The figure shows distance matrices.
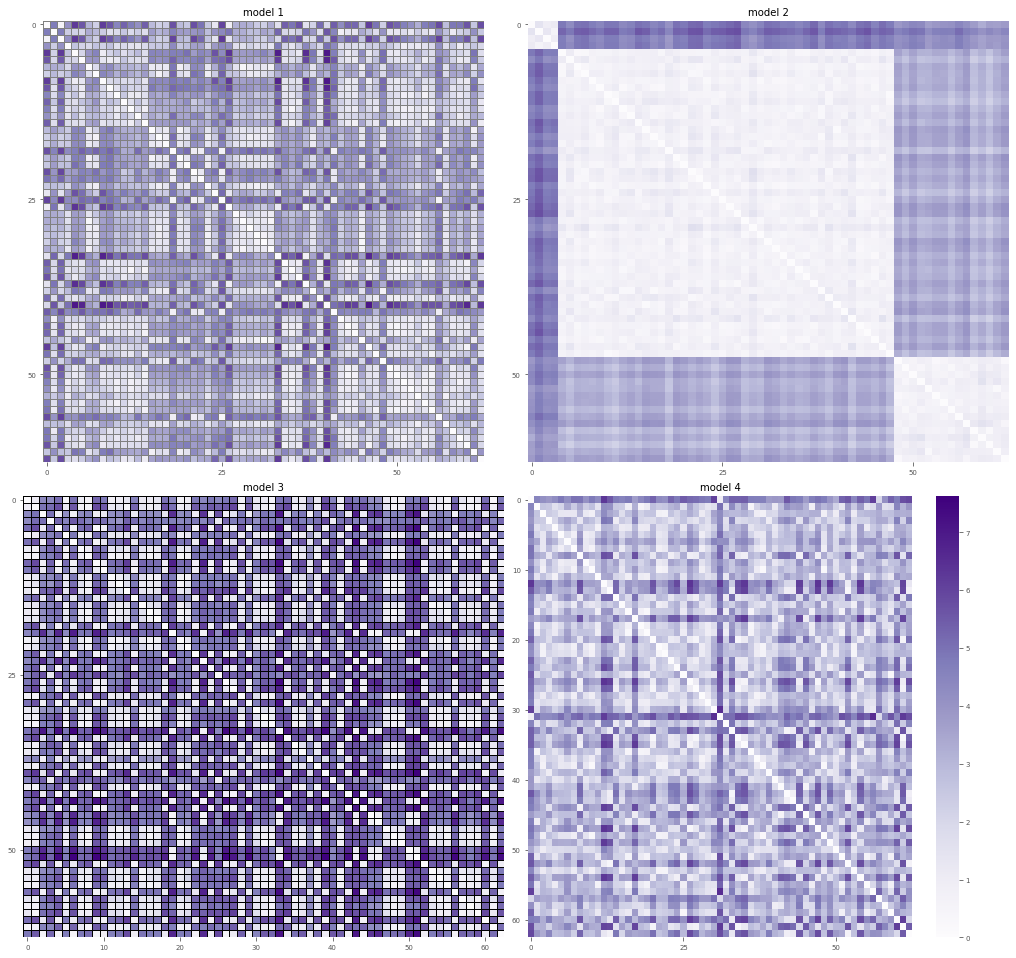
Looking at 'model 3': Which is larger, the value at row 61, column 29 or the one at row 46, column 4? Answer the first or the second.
the second
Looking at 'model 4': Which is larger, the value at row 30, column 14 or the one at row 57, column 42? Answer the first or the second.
the second
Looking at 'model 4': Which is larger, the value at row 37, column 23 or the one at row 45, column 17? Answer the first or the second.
the first
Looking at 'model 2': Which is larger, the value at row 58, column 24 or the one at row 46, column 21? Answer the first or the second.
the first
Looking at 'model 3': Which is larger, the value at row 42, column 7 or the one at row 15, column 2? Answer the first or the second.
the first
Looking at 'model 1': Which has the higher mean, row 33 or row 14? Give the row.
33
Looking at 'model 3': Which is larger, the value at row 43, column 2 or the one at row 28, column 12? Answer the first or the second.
the first
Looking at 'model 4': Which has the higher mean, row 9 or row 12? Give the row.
12
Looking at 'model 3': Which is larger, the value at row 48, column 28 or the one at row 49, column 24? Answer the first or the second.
the second
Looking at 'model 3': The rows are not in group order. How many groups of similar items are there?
4
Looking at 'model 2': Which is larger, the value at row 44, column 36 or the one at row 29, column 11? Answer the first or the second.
the second
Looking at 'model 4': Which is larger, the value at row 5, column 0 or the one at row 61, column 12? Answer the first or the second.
the second
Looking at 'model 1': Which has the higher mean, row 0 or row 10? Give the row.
0
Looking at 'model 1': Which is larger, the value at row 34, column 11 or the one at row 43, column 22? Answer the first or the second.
the second
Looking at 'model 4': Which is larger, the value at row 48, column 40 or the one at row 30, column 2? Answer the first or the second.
the second
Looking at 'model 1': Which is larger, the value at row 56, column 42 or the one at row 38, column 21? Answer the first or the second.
the second
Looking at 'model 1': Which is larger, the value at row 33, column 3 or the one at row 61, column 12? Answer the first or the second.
the first
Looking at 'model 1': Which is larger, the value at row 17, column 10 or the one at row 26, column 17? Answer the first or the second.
the first
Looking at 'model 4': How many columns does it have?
63
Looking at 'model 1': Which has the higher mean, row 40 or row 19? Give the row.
40
